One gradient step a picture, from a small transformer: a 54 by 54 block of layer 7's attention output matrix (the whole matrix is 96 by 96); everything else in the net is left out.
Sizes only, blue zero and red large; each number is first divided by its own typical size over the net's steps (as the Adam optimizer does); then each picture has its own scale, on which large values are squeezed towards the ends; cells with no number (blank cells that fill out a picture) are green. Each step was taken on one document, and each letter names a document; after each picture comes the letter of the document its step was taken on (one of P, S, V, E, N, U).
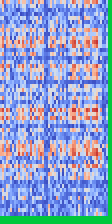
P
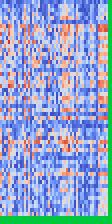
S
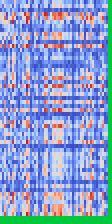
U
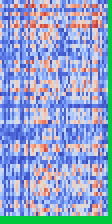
P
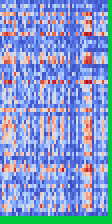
U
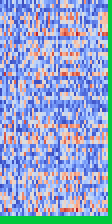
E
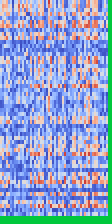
P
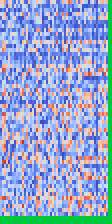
S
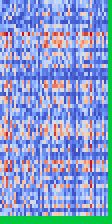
U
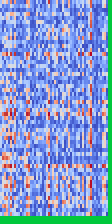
U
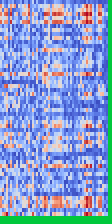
U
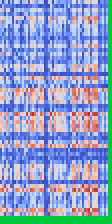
P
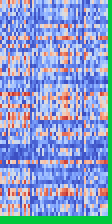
E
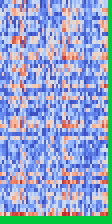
S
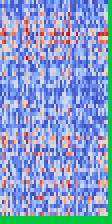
E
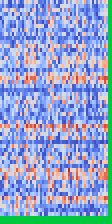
S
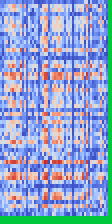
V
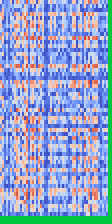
P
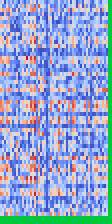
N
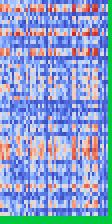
P
